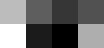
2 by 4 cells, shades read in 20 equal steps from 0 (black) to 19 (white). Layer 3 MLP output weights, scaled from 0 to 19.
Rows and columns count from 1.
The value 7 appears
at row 1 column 2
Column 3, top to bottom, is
4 0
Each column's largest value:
19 7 4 13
